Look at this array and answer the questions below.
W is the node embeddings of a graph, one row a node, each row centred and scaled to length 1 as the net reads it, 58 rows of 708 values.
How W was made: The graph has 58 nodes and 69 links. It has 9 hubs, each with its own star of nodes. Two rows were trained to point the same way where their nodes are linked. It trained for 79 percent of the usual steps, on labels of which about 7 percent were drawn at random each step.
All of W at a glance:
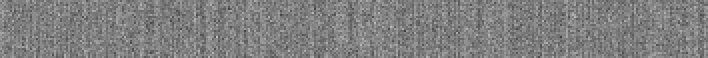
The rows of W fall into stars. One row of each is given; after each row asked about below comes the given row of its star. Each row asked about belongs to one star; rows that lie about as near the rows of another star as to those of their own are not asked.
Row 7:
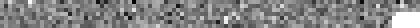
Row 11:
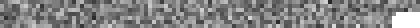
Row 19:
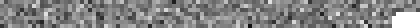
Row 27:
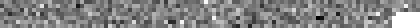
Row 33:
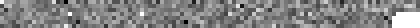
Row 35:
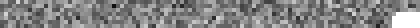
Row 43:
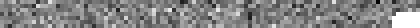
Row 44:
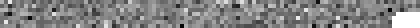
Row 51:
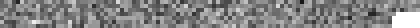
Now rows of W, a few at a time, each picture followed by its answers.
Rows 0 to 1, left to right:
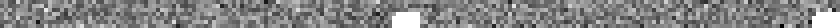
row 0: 44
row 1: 11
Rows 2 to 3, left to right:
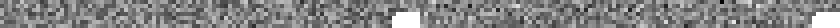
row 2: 51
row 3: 43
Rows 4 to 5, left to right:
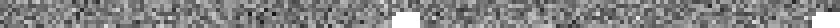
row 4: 11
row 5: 27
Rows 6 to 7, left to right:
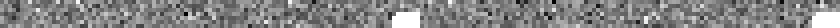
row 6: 33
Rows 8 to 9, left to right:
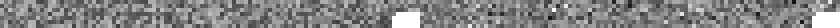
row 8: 44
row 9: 7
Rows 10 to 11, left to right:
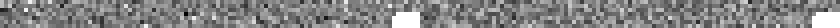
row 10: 11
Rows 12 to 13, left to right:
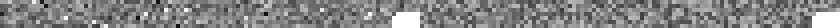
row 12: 35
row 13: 7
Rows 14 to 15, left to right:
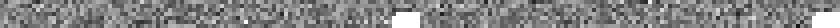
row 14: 19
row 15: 7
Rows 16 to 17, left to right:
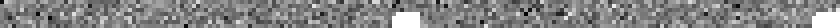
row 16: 11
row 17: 43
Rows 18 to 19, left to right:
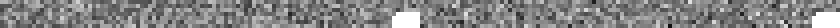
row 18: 35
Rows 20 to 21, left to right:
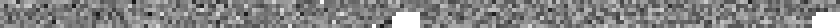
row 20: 7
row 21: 19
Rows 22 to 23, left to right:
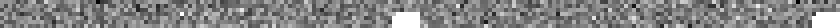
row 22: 7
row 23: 43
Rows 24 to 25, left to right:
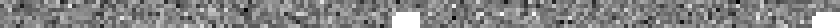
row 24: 7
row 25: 19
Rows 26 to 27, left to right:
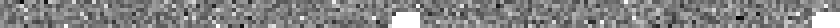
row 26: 43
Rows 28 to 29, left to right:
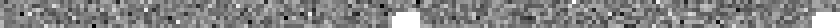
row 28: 33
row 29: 27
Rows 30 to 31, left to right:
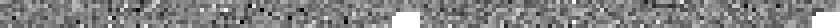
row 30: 35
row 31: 19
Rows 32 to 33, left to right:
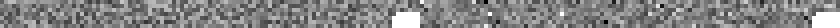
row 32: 11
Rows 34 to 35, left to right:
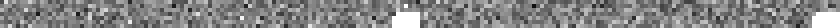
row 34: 11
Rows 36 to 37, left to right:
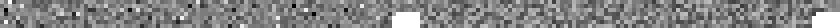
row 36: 44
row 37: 19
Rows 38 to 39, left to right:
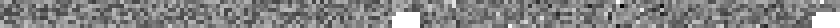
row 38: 27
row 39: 44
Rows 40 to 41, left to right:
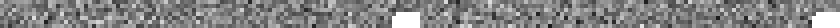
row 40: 33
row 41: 19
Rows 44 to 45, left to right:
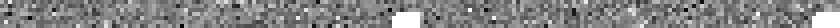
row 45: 33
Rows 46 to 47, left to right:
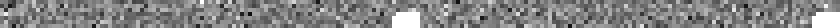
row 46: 44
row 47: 19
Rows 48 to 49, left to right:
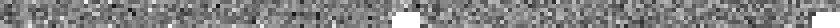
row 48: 27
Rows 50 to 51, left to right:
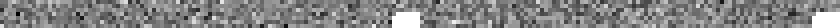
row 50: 11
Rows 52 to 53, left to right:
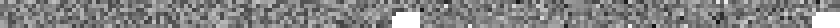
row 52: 43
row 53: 7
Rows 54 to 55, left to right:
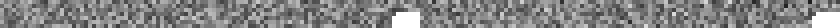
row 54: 33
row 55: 51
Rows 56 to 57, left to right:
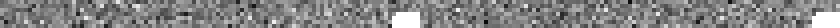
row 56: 51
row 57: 43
